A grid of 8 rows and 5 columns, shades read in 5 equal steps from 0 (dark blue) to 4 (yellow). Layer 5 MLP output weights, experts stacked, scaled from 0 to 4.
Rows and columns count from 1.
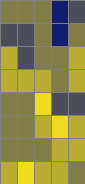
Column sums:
18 17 21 15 18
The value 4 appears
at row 5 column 3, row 6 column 4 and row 8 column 2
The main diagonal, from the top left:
2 1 2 2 1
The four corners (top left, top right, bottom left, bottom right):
2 1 3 2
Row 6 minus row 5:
0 0 -1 3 2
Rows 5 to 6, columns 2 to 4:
2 4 1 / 2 3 4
